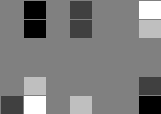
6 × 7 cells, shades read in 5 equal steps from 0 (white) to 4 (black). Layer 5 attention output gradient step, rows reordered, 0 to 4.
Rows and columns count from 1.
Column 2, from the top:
4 4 2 2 1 0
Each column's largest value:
3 4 2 3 2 2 4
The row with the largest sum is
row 2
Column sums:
13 13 12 13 12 12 12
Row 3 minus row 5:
0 1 0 0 0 0 -1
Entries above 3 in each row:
1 1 0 0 0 1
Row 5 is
2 1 2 2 2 2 3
